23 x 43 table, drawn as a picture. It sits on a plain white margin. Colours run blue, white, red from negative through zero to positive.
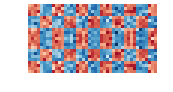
Slope: none. Histogram: two levels. Mirror symmetry: top to bottom. Grain: checkered.
